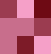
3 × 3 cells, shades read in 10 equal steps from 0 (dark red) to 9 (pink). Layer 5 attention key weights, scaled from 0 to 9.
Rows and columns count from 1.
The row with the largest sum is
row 3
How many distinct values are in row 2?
2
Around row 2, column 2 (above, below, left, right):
9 1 6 3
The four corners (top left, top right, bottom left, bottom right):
3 0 6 9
